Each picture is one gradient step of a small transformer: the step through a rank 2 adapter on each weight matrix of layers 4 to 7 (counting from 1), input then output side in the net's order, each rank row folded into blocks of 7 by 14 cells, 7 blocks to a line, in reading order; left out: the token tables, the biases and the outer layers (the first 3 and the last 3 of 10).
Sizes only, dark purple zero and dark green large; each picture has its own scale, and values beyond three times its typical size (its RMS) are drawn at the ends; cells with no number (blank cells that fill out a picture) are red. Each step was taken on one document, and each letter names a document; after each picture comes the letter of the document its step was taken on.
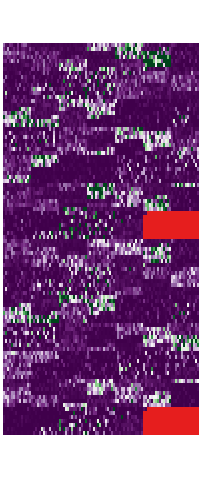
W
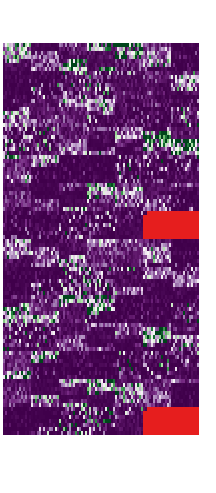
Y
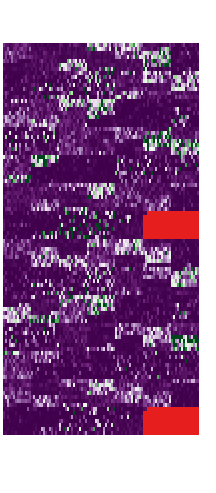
W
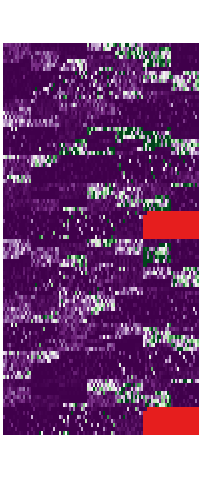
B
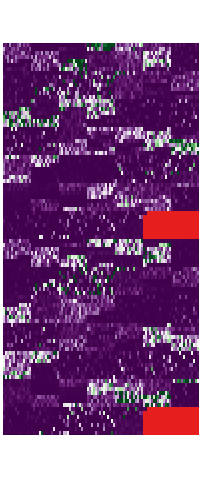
B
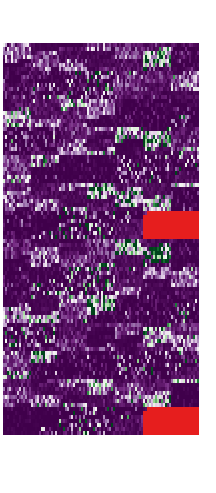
W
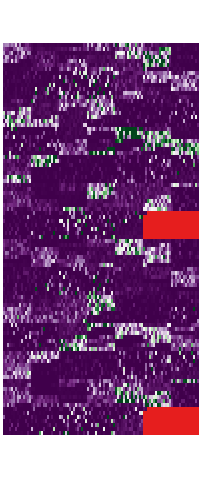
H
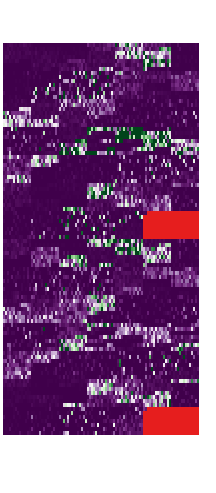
H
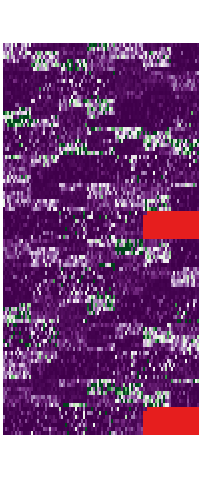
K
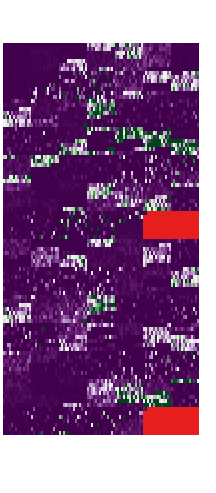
B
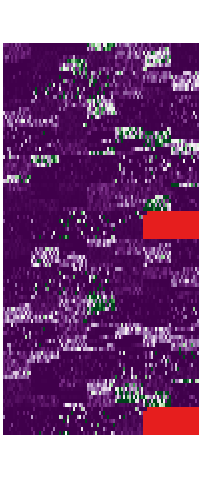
B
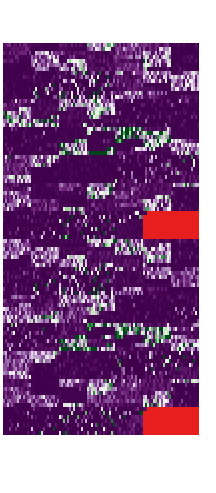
H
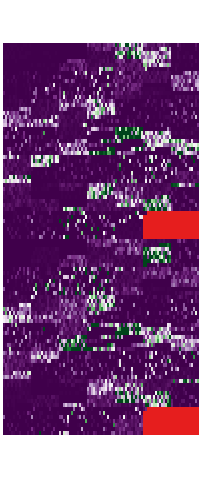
H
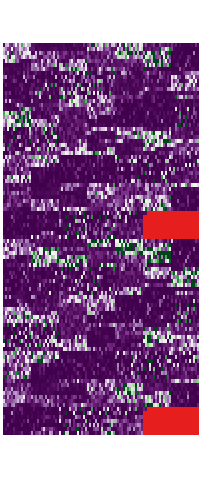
K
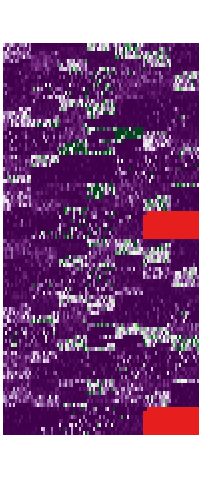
W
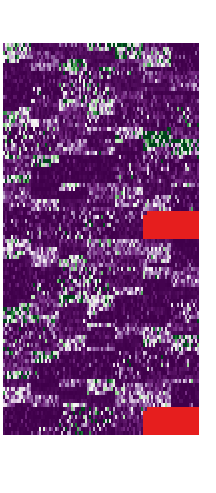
Y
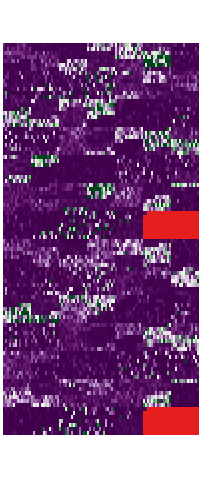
W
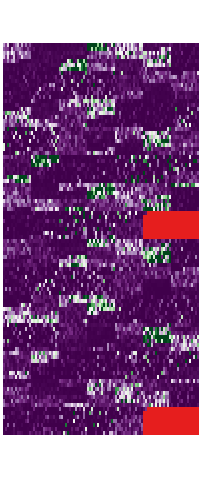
K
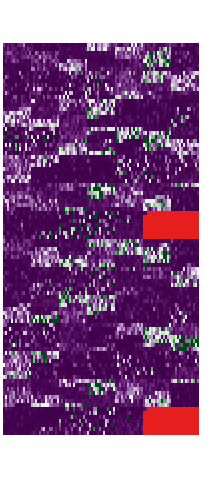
W
